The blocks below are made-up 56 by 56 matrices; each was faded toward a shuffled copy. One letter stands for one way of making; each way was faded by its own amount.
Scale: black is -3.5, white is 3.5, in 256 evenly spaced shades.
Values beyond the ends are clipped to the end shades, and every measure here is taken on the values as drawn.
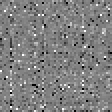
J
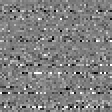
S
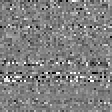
S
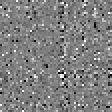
J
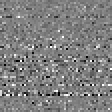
S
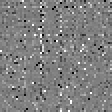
J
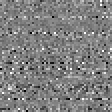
S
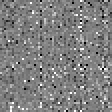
J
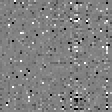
J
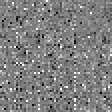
J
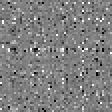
J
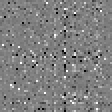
J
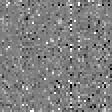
J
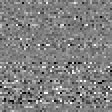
S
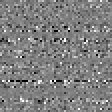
S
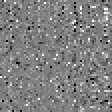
J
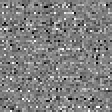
S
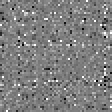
J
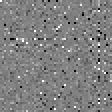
J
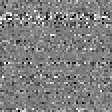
S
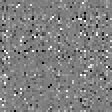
J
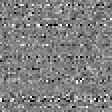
S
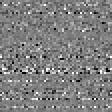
S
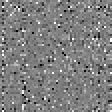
J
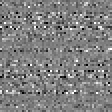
S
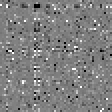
J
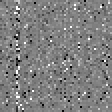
J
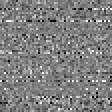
S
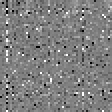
J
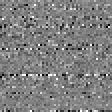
S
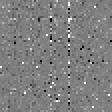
J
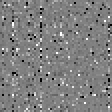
J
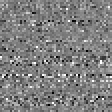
S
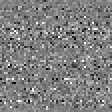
S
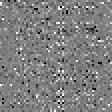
J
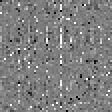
J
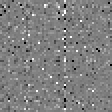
J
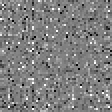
J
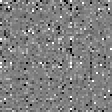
J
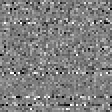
S
